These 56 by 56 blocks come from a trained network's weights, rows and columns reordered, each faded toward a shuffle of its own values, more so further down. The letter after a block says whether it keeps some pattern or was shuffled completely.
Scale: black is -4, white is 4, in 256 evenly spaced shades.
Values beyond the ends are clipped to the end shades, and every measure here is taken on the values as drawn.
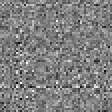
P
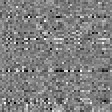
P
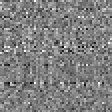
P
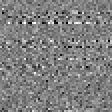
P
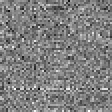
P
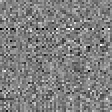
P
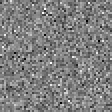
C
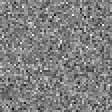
C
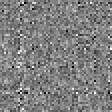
P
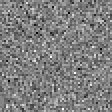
C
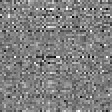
P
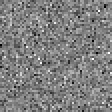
C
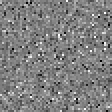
C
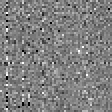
P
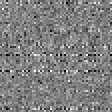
P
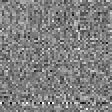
P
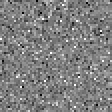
C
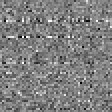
P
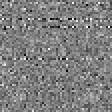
P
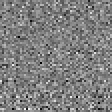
P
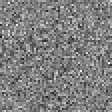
C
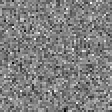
C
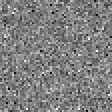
C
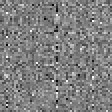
P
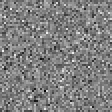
C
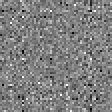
P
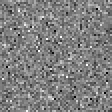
C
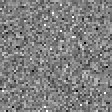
C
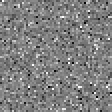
C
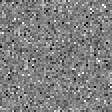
C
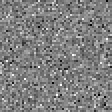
C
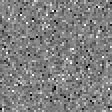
C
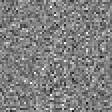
P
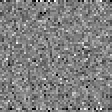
P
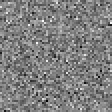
C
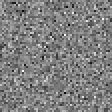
C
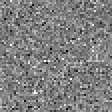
C
